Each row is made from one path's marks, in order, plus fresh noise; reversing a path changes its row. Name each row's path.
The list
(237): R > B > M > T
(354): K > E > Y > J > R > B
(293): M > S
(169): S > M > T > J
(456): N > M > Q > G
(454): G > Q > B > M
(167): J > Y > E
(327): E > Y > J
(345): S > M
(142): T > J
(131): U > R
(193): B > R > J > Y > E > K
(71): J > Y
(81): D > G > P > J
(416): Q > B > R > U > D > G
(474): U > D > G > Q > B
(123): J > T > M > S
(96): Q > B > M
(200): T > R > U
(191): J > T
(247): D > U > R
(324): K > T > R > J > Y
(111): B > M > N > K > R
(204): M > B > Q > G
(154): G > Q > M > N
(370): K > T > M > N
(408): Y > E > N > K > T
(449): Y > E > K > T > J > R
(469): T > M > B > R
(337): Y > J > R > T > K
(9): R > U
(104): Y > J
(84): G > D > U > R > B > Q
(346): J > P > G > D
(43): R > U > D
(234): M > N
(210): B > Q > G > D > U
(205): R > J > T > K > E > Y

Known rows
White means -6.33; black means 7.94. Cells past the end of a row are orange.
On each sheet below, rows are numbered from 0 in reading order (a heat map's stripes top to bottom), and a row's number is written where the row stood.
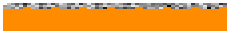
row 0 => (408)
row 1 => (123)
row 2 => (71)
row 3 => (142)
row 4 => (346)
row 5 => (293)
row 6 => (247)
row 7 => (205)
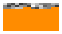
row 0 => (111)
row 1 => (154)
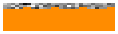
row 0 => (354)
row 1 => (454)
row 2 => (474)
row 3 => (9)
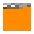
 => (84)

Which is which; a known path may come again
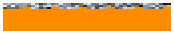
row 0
(84)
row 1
(142)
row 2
(456)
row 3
(237)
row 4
(204)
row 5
(354)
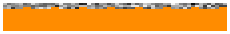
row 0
(9)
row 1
(234)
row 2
(324)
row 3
(469)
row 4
(346)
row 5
(154)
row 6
(449)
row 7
(210)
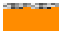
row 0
(200)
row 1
(191)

